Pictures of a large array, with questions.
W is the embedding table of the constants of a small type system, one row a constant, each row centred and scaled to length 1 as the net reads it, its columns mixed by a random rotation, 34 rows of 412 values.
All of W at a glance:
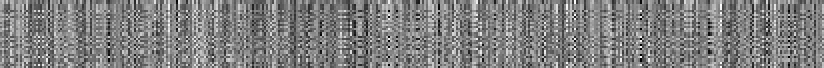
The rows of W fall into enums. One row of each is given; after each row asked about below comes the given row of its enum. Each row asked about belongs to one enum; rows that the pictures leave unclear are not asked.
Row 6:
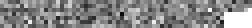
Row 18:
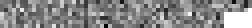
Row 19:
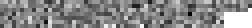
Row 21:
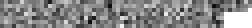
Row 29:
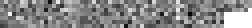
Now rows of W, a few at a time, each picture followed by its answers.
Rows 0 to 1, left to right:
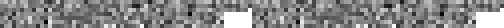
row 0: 19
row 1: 19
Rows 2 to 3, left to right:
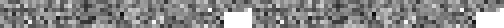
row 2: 6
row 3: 6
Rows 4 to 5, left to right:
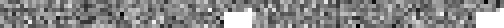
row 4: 6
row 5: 18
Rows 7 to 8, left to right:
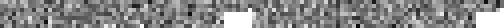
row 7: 19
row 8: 18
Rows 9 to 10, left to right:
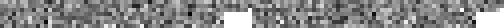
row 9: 19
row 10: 6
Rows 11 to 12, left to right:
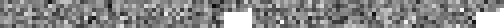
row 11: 21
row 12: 6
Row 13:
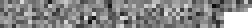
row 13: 21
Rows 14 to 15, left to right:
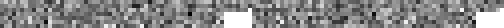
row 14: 19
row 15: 6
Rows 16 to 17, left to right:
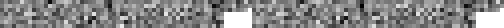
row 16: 21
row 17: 21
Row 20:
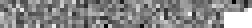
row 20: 18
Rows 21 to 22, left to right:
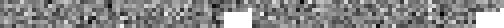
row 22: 29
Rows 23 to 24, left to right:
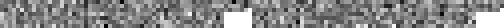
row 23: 18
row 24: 19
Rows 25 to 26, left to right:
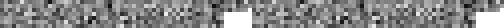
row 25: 21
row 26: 21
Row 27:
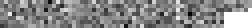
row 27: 29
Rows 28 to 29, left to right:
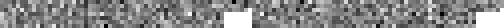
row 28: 18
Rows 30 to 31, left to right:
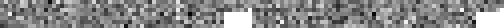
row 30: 29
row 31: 6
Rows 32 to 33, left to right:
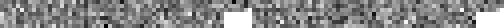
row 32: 18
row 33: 6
